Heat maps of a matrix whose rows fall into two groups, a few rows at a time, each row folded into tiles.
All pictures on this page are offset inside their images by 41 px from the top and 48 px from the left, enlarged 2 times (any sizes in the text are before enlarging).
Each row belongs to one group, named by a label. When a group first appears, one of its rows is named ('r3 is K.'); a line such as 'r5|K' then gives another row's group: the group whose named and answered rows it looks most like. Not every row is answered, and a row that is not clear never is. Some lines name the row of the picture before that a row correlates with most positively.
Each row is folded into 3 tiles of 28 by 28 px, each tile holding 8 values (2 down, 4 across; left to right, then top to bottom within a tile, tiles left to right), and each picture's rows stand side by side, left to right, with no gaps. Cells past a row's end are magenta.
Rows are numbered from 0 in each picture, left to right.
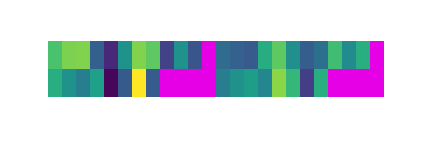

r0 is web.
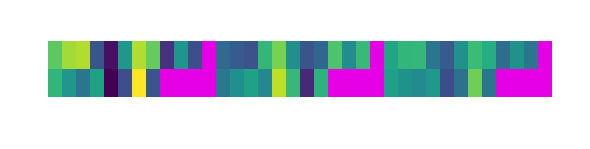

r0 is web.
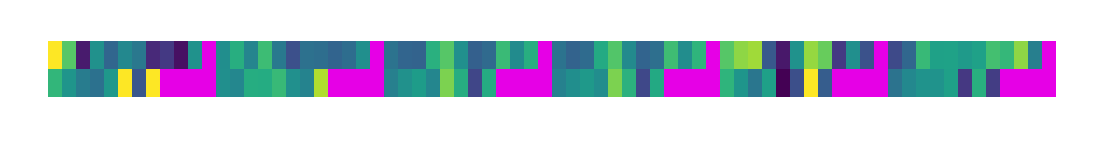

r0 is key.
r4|web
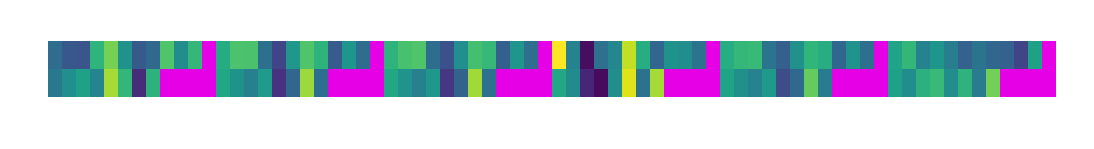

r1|web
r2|web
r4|web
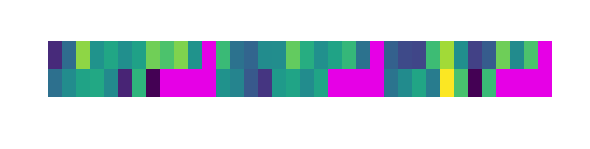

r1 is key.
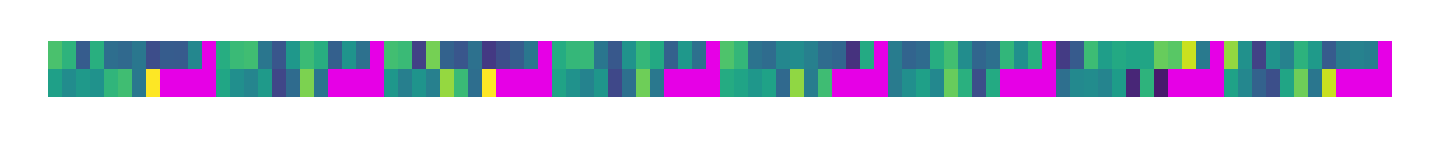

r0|key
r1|web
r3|web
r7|key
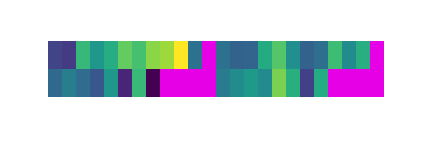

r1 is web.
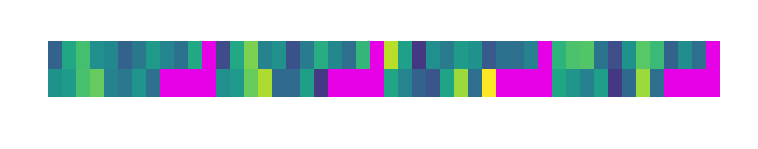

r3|web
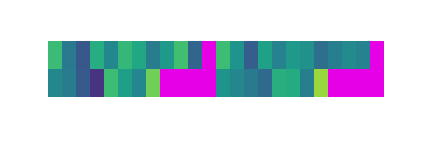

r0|key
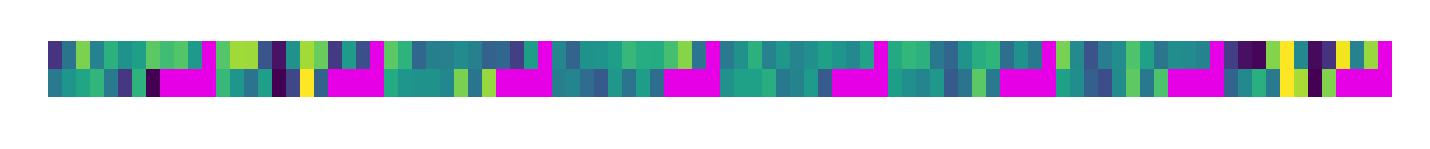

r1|web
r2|key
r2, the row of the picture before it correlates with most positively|1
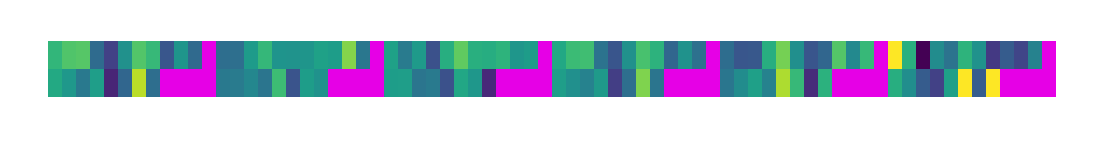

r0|web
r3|web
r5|key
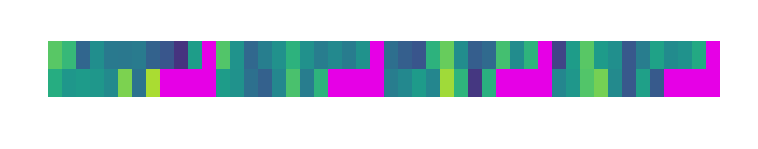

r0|key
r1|key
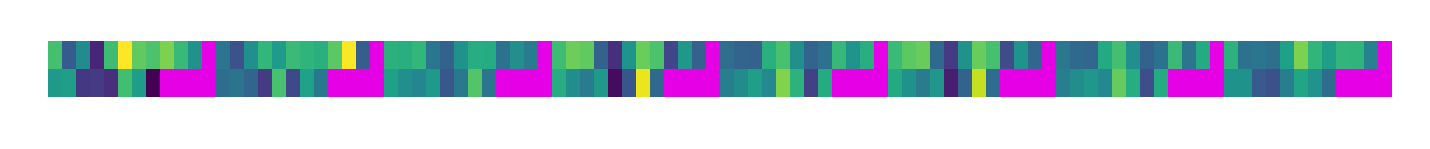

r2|web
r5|web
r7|key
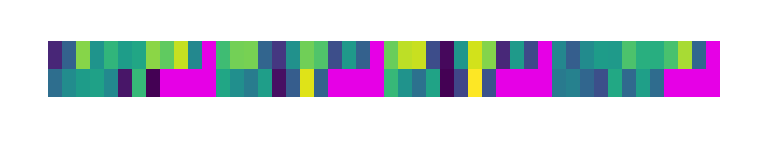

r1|web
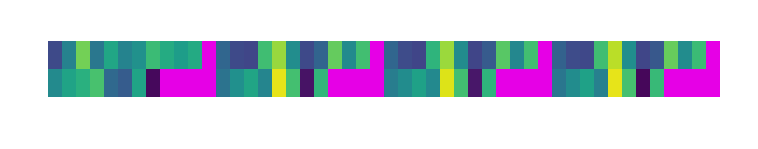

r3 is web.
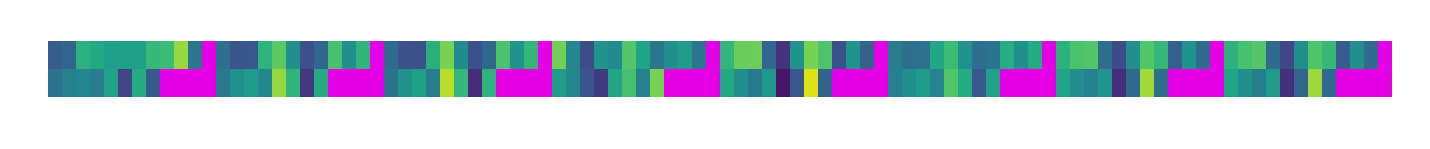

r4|web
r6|web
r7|web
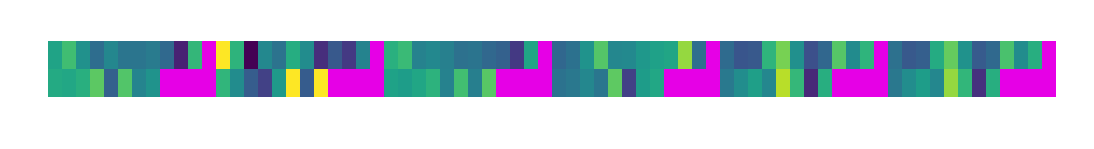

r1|key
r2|key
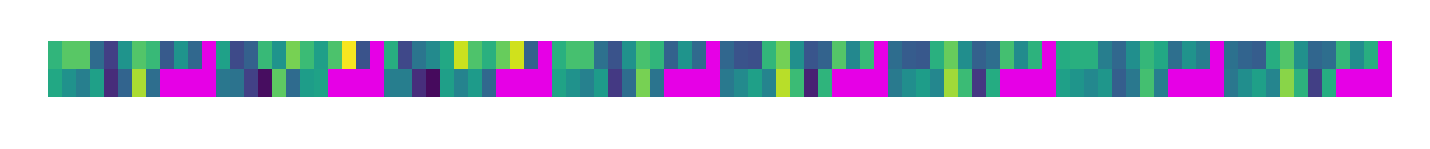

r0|web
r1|key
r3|web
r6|web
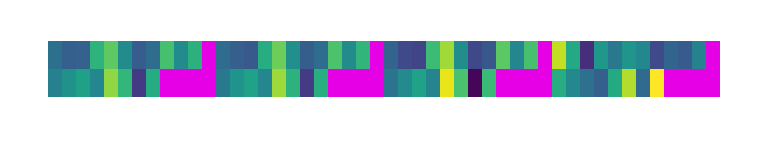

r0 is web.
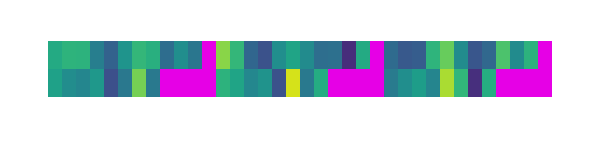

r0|web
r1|key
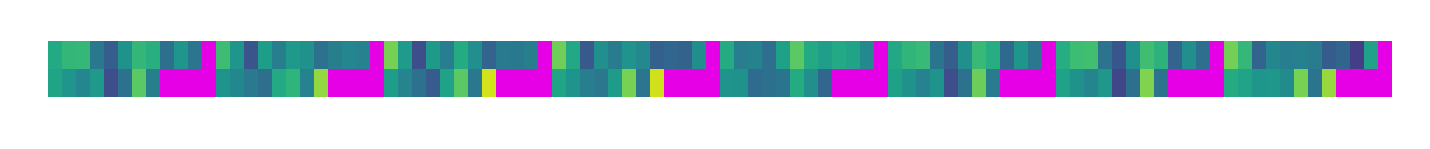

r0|web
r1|key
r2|key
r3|key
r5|web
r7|key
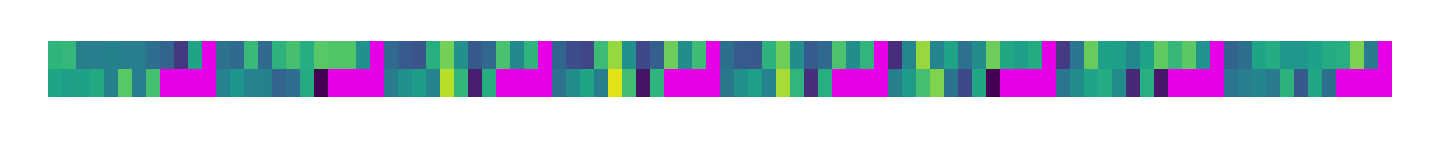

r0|key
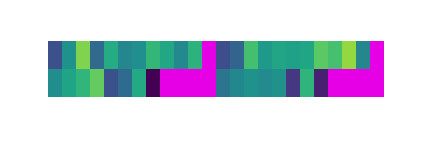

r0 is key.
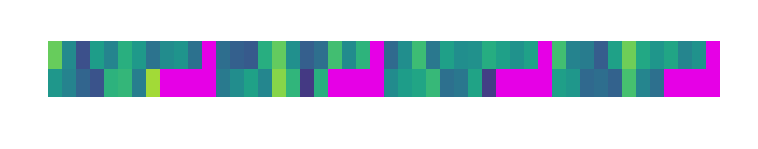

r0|key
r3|key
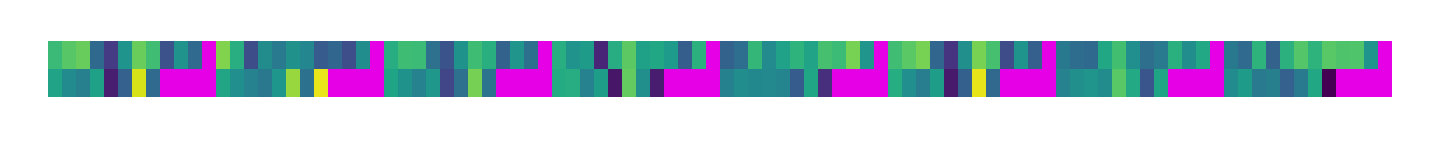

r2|web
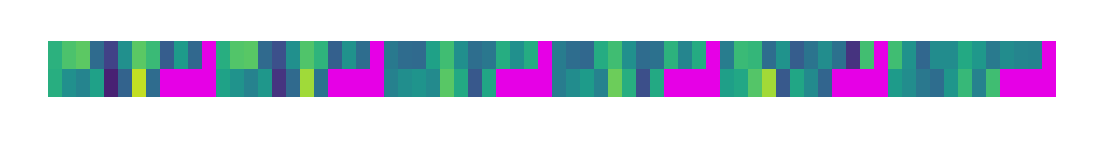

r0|web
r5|key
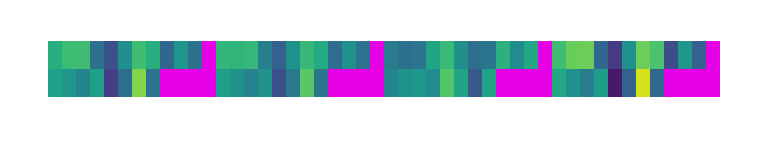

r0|web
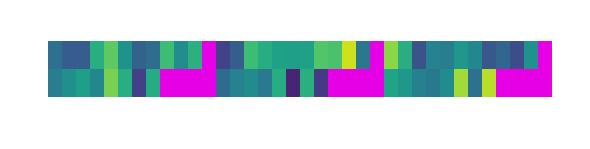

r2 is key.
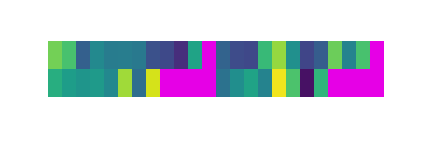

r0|key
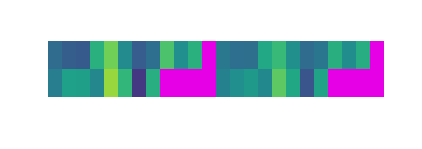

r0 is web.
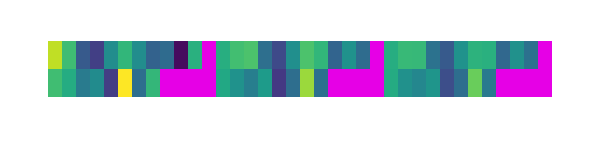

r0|key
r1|web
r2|web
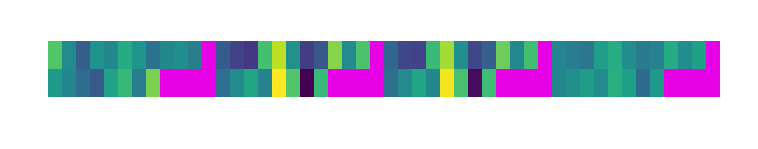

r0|key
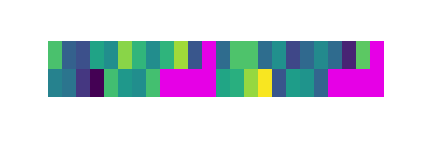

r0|key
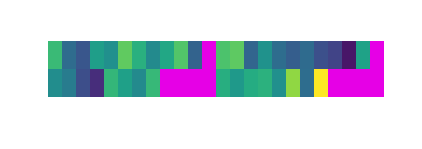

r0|key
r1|key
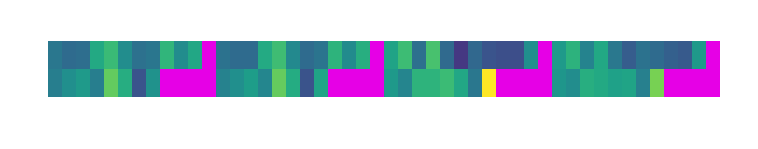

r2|key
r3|key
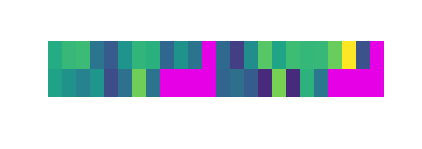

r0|web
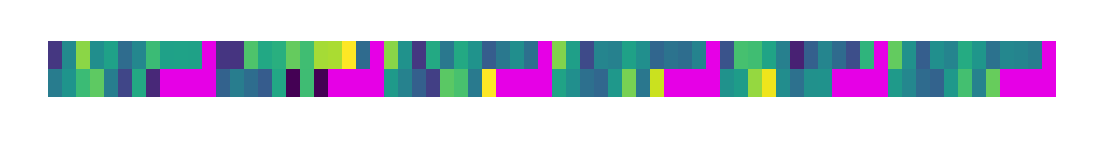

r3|key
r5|key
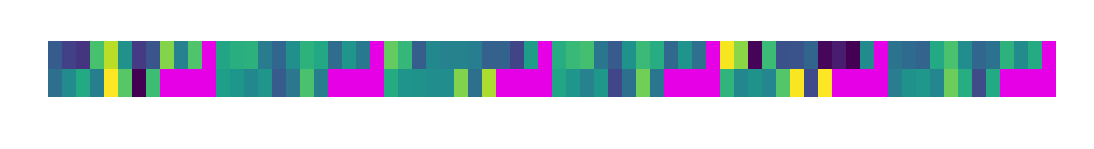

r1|web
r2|key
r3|web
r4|key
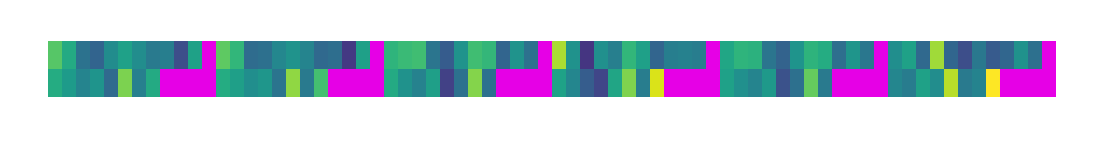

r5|key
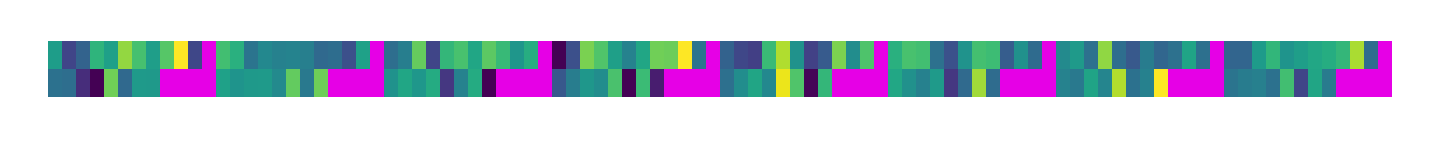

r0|key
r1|key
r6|key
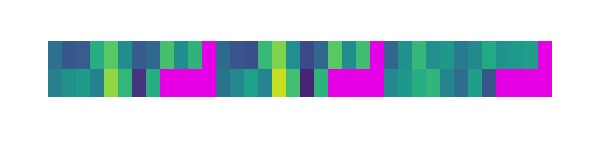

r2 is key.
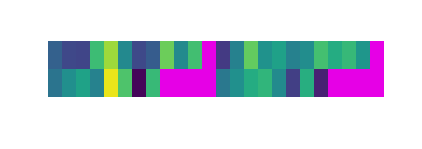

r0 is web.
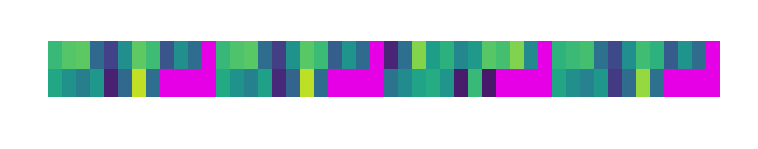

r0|web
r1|web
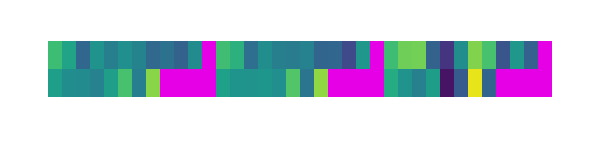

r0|key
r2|web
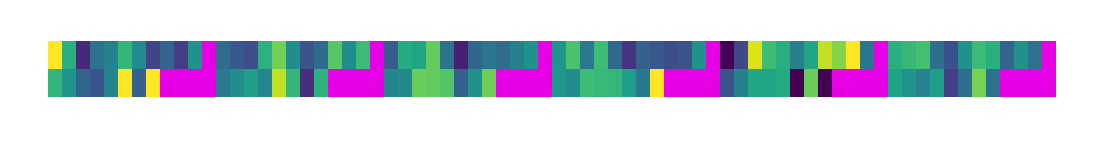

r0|key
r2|key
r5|web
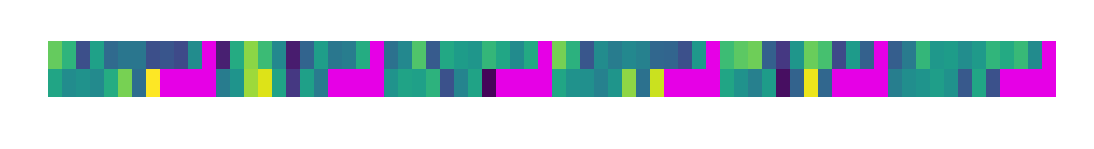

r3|key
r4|web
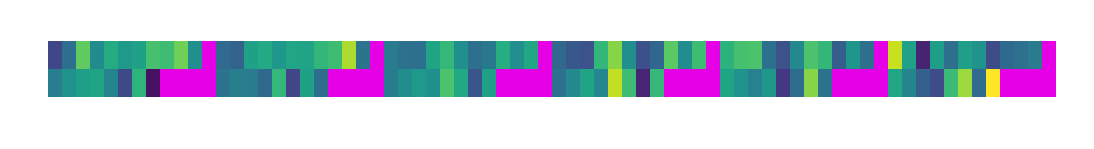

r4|web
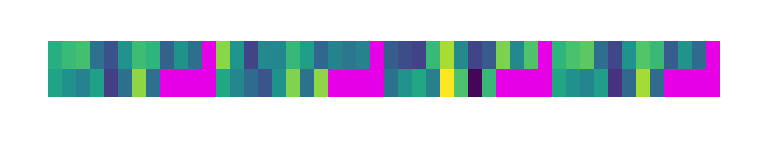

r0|web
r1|key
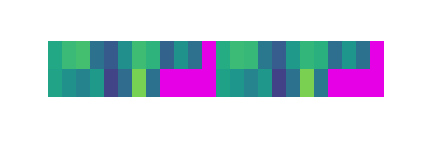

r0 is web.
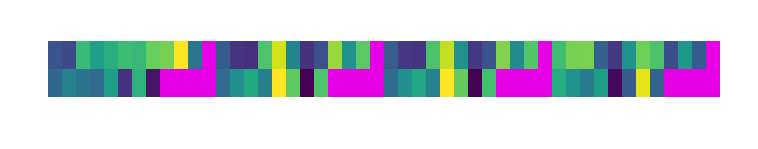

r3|web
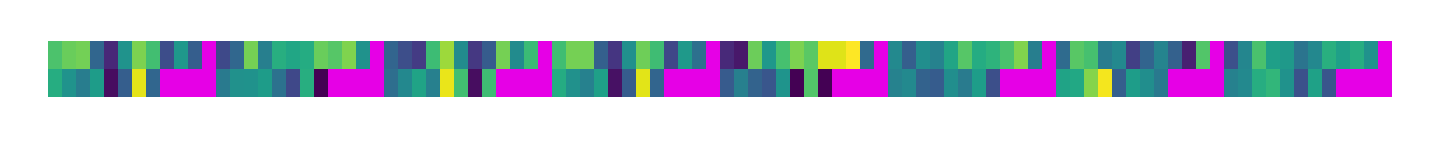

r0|web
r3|web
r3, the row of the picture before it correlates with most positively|3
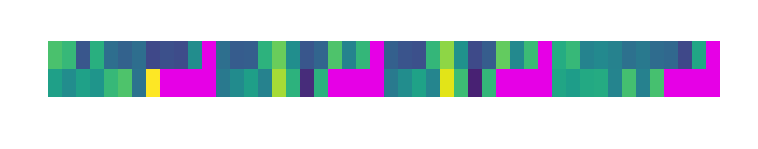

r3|key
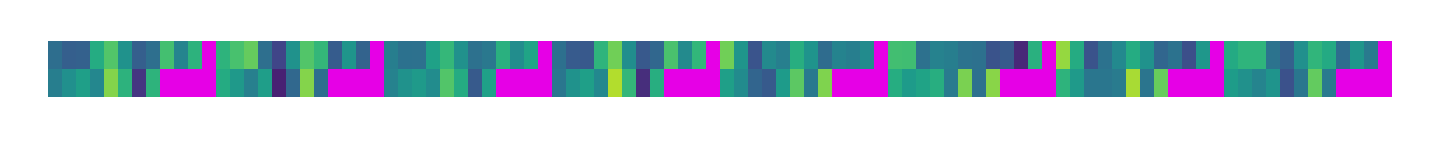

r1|web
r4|key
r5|key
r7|web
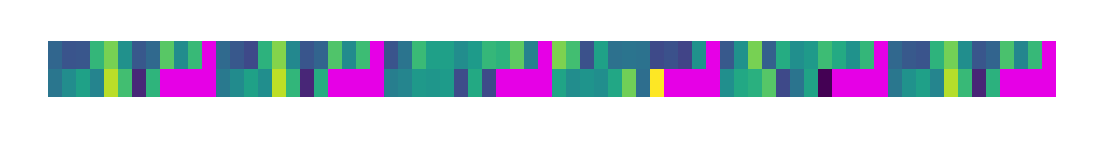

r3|key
